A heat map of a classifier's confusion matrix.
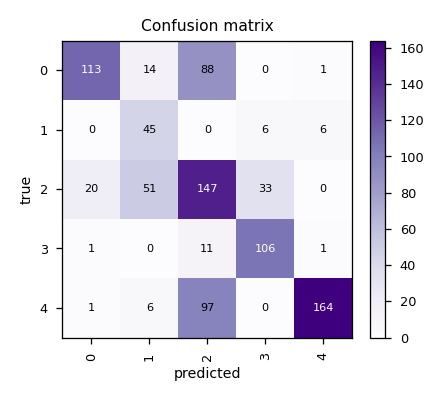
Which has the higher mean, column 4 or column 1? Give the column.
4
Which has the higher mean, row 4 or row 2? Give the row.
4
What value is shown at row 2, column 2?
147
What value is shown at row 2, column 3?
33
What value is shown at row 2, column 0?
20
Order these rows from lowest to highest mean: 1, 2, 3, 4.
1, 3, 2, 4
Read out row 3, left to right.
1 0 11 106 1
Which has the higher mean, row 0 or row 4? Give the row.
4
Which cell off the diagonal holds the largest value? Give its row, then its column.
4, 2
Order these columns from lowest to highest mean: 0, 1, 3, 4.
1, 0, 3, 4
